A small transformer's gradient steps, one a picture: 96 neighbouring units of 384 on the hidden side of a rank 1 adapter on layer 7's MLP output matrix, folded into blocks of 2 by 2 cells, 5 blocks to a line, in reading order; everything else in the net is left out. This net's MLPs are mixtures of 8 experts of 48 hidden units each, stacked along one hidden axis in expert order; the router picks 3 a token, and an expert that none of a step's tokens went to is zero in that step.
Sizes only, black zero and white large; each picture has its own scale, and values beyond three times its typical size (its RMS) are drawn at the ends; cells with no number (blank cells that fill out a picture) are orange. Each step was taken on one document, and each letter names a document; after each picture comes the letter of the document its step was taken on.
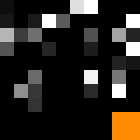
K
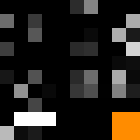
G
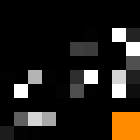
G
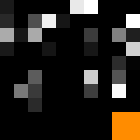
K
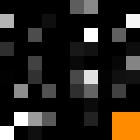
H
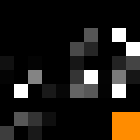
H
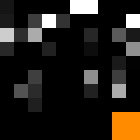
K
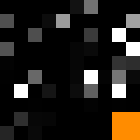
H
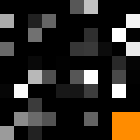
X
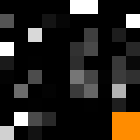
H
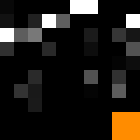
K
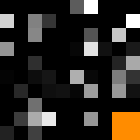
G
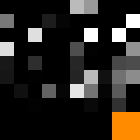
H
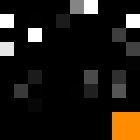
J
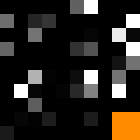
X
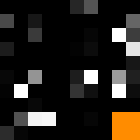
G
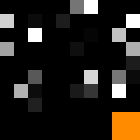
J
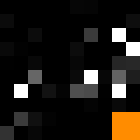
H
